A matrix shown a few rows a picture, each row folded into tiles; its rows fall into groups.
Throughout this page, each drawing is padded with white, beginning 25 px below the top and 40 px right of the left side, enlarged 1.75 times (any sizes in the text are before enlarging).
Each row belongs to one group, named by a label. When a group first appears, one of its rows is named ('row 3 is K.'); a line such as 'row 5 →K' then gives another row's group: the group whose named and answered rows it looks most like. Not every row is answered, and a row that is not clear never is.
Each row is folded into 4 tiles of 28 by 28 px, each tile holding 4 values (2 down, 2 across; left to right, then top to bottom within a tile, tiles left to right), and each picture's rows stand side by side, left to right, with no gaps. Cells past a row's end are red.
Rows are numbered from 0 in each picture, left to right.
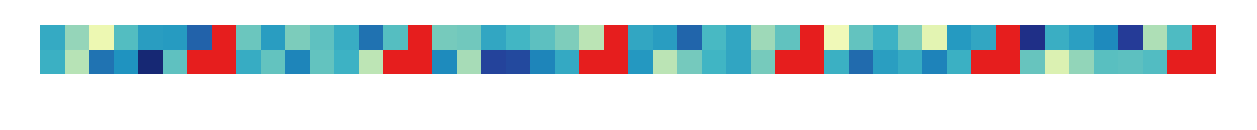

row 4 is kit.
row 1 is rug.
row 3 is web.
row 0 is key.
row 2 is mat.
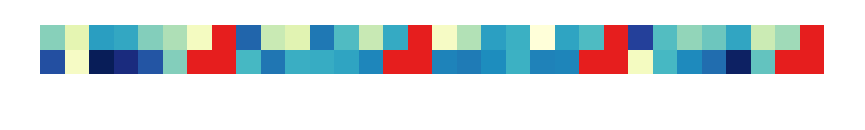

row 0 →mat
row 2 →kit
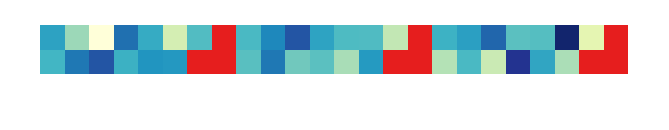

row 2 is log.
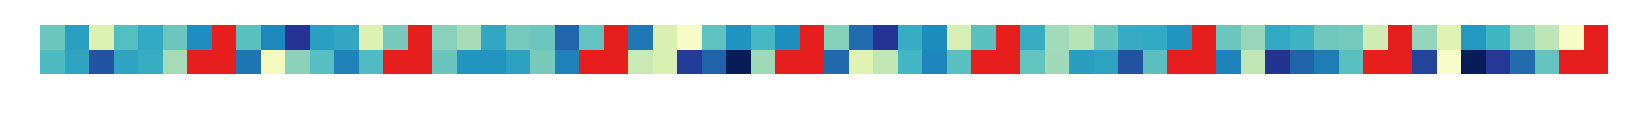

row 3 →key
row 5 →key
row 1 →web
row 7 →mat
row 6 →mat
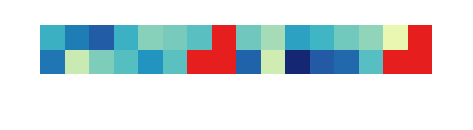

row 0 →web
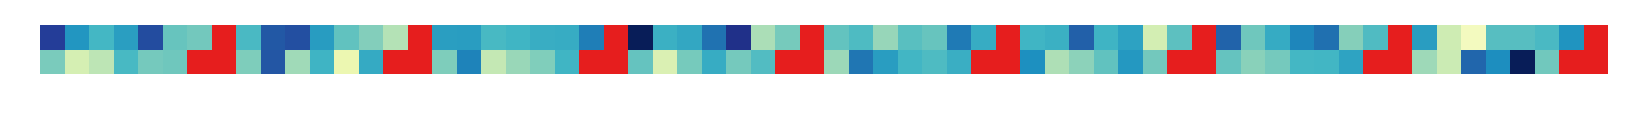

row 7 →key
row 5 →web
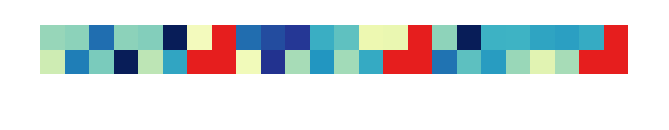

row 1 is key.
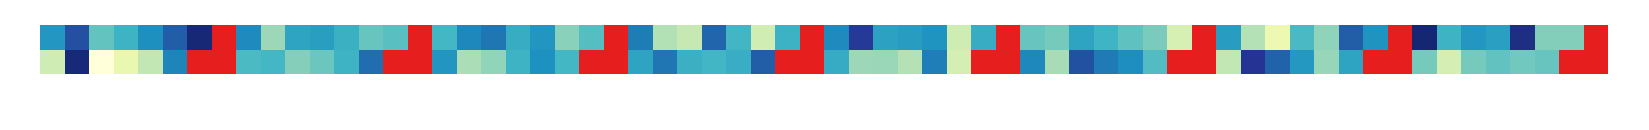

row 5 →mat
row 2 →web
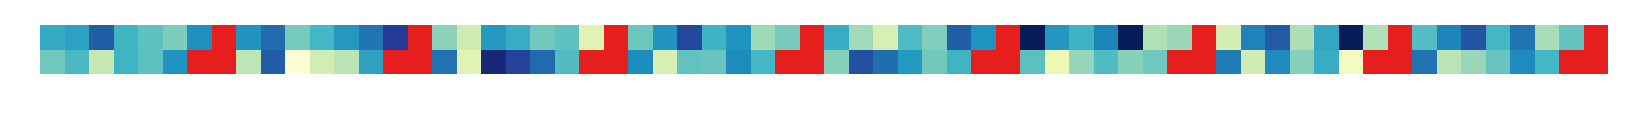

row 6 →rug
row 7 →web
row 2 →mat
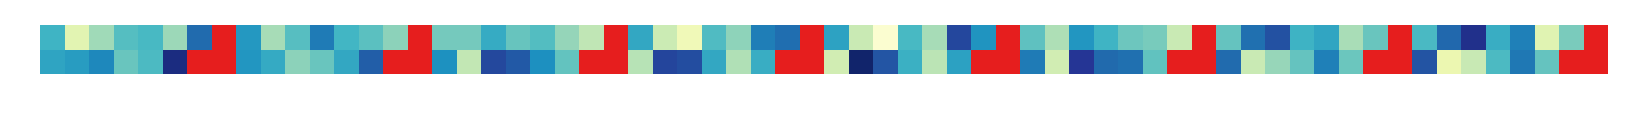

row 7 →web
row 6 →web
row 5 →mat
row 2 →mat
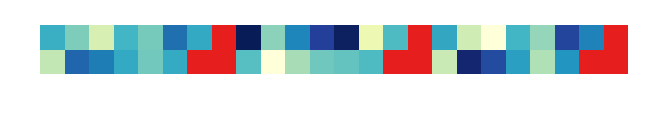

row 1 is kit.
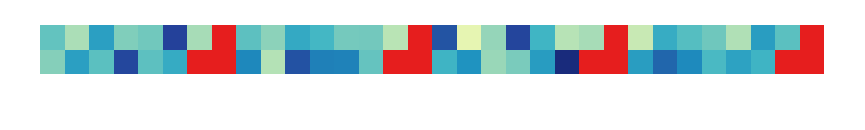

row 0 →log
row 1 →mat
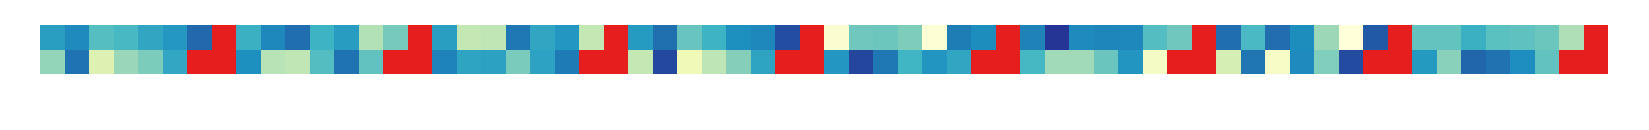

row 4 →kit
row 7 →mat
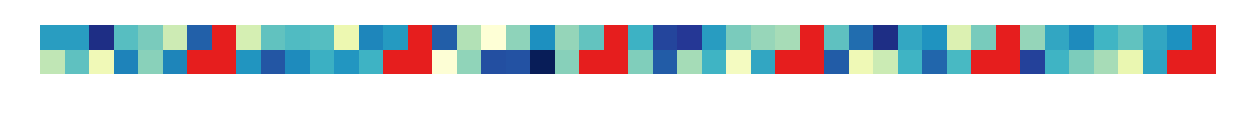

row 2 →key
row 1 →kit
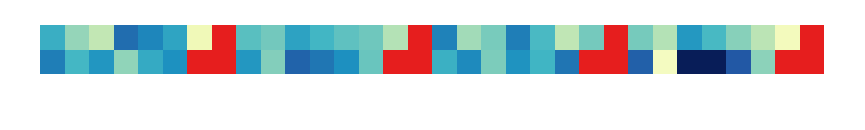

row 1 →mat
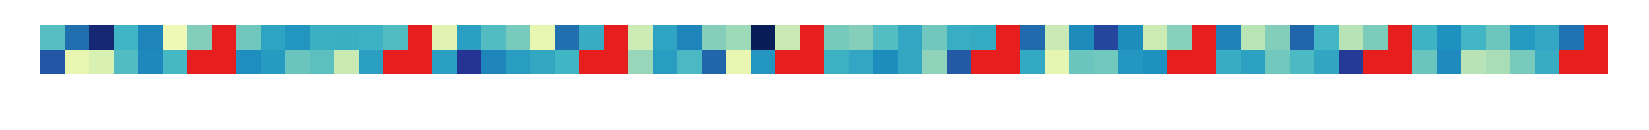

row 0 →web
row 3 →log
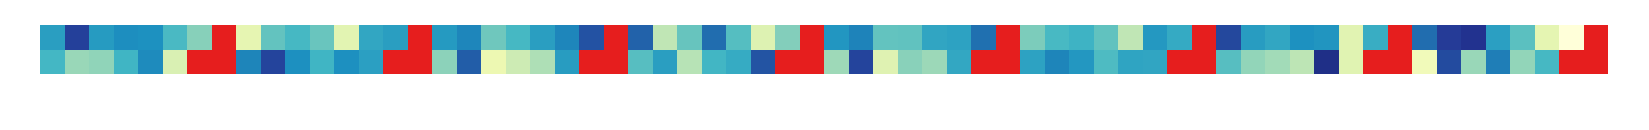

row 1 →kit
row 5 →kit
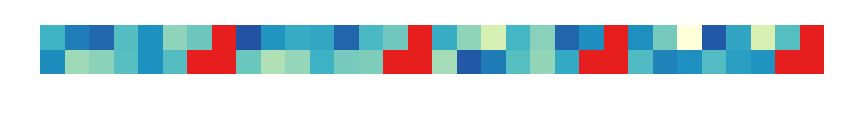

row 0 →web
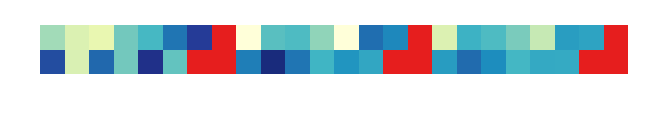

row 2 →kit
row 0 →key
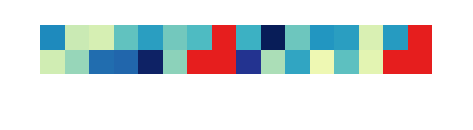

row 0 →key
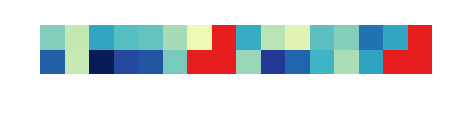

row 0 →mat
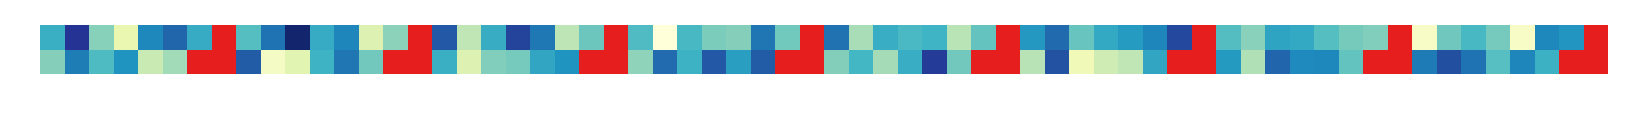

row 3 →log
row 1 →web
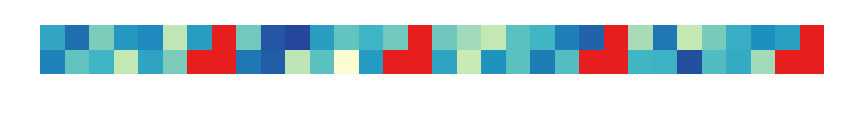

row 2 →key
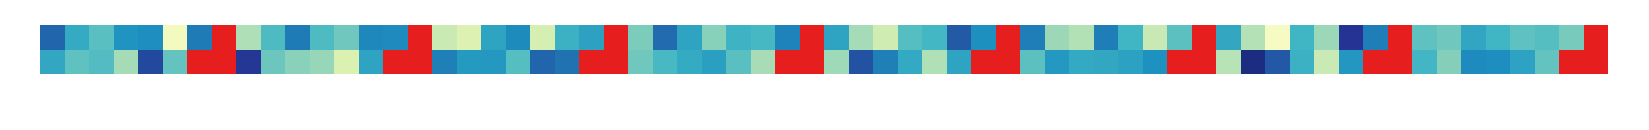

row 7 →mat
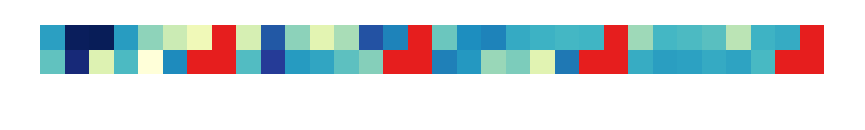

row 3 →kit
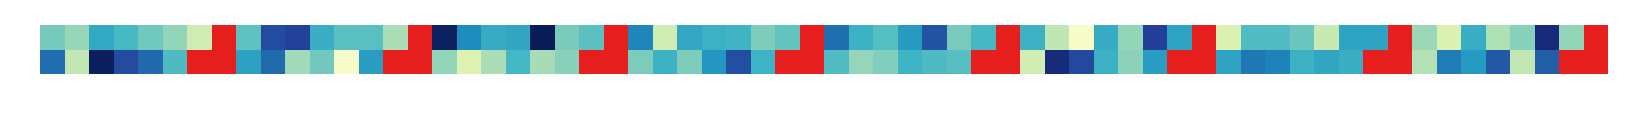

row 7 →log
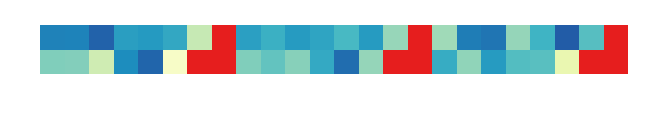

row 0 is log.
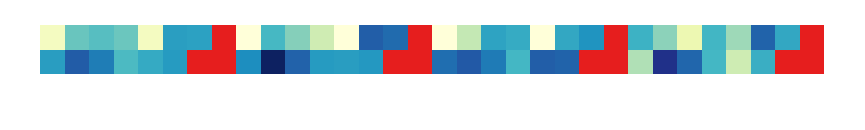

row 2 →kit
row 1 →kit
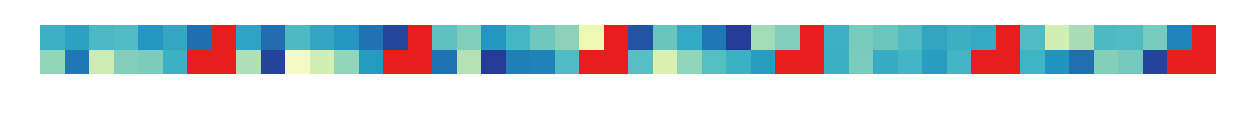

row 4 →key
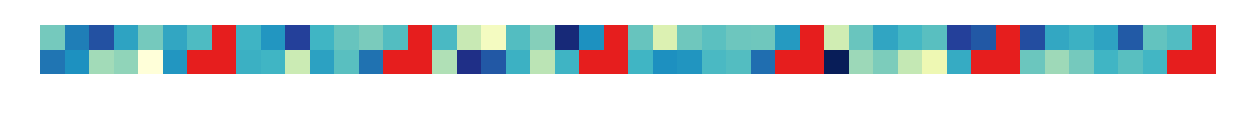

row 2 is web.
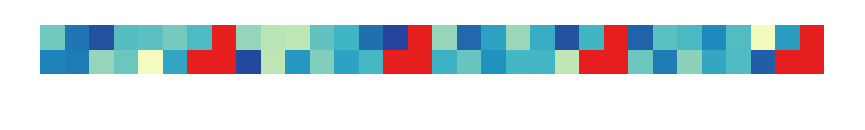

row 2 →rug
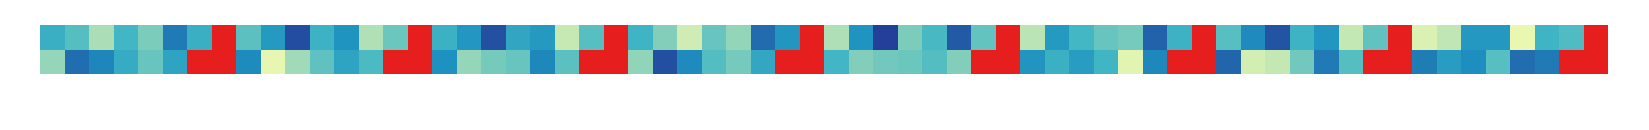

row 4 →rug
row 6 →web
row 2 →web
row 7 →kit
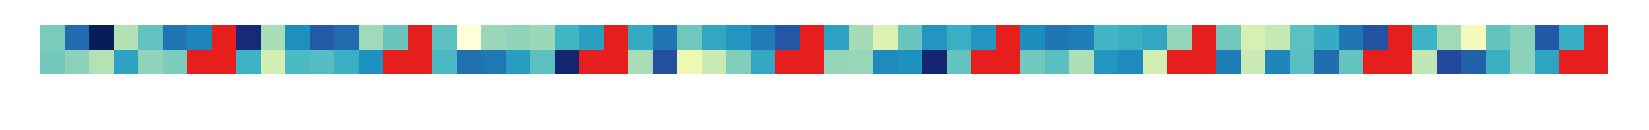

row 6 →key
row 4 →key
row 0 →rug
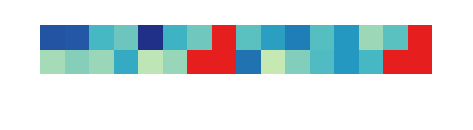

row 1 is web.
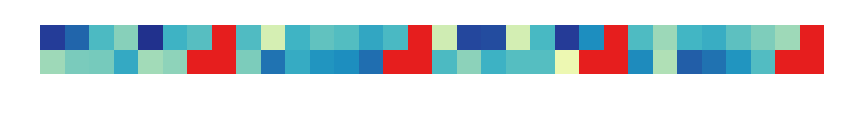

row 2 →rug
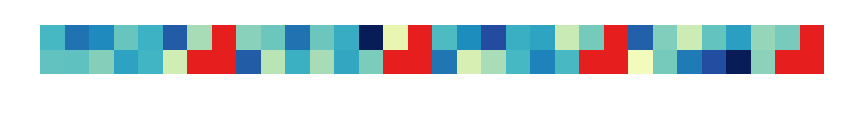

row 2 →web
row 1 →rug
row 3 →key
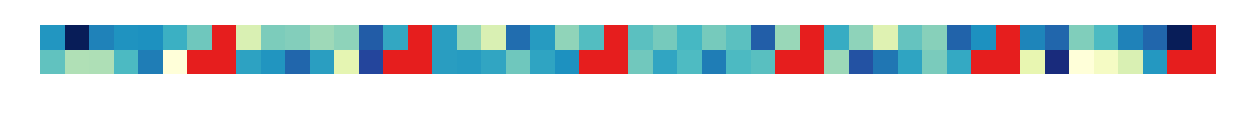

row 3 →log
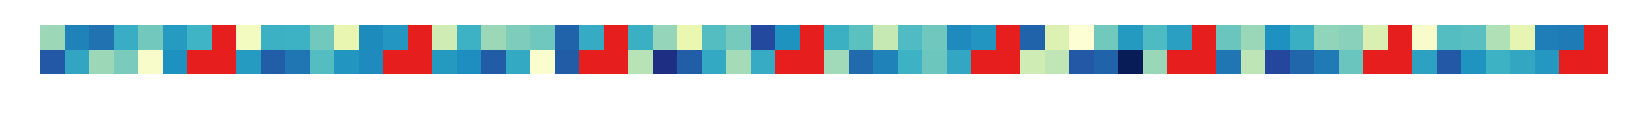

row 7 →kit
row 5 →key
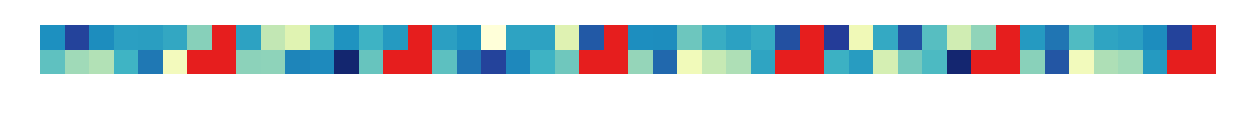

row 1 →key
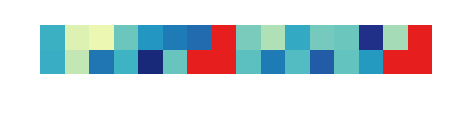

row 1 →log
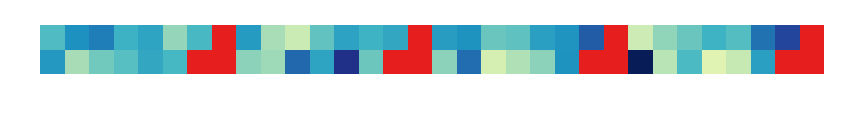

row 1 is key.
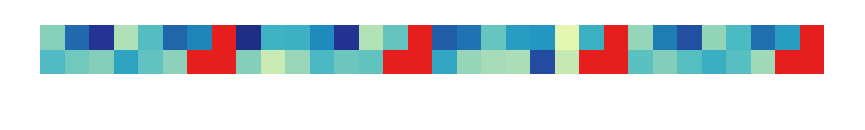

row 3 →rug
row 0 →rug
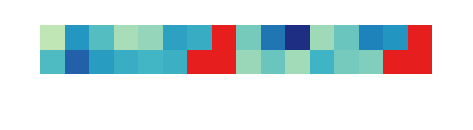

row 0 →kit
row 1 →rug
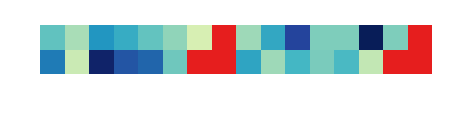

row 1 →rug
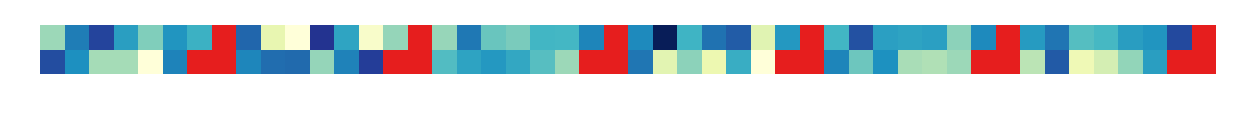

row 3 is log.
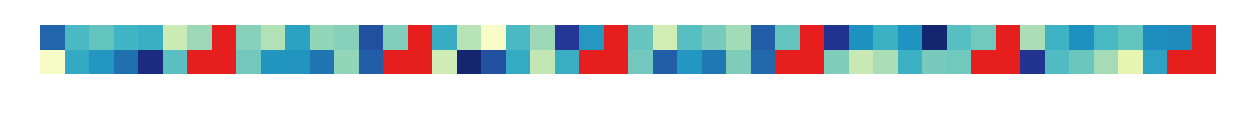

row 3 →log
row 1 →log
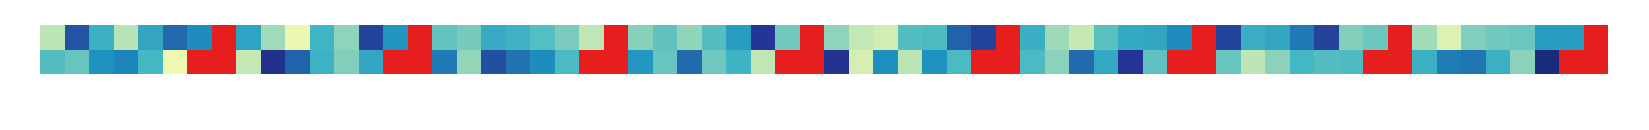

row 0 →rug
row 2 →mat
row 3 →rug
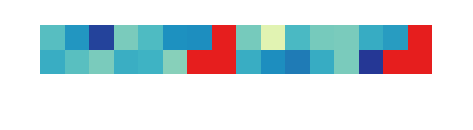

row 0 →rug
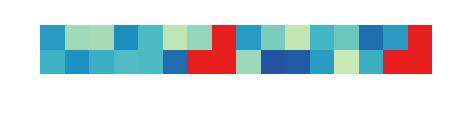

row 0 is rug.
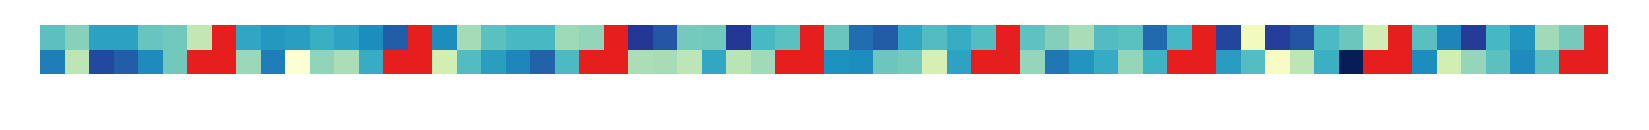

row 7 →web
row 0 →mat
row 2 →key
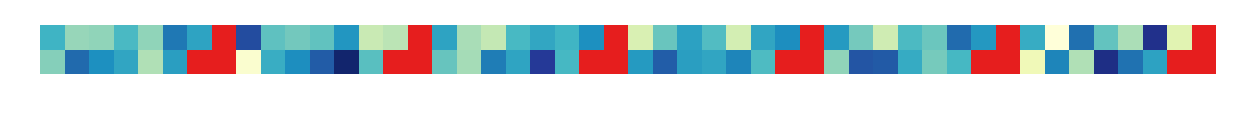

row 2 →key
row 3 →kit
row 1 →key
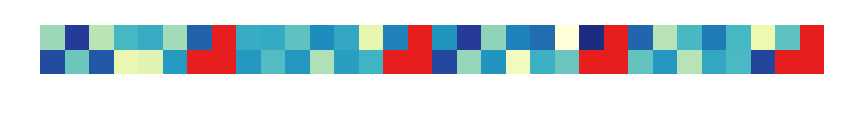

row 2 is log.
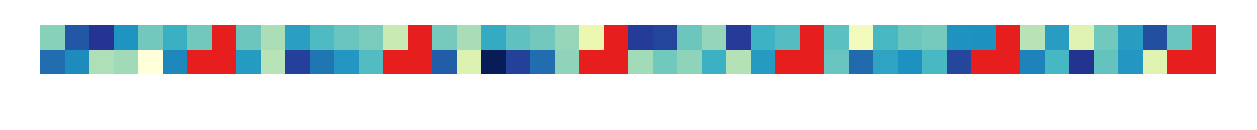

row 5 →rug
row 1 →mat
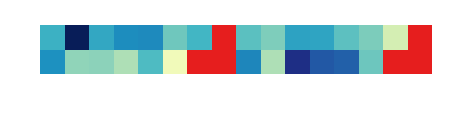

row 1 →mat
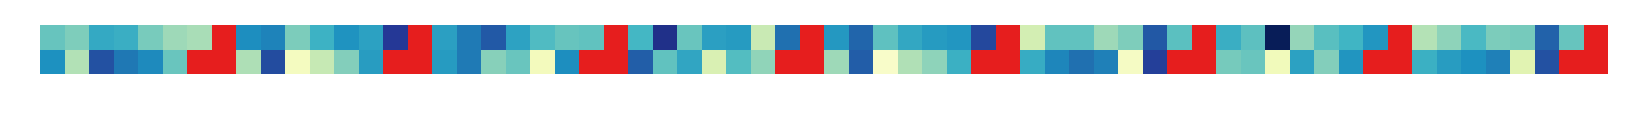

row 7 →log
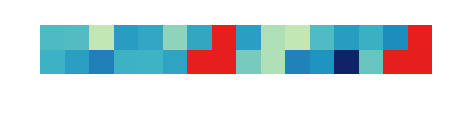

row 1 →key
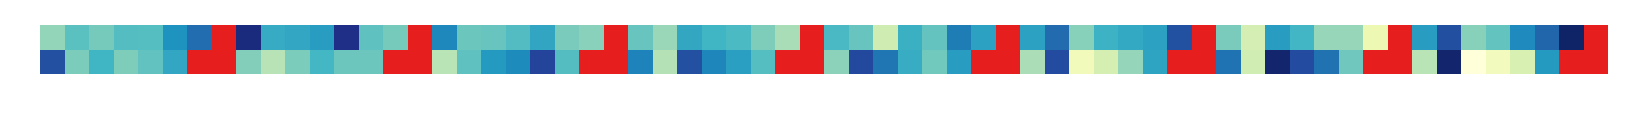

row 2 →key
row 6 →mat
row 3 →mat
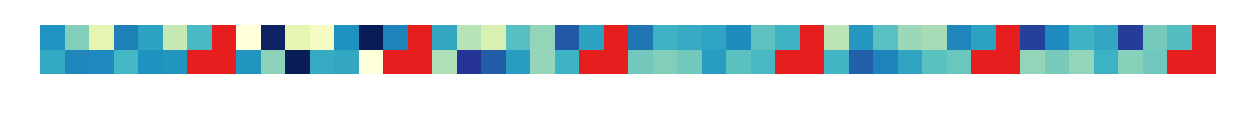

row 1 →rug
